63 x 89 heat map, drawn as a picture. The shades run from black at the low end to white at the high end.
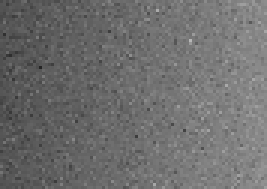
Grain: fine. Odd rows or columns: none. Stripes: none. Slope: up to the right.
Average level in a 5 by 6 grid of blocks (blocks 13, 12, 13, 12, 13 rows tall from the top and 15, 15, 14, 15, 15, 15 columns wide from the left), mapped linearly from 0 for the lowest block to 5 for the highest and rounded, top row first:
0 1 2 3 4 5
0 1 2 3 4 5
0 1 2 3 4 5
0 1 2 3 4 5
0 1 2 3 4 5
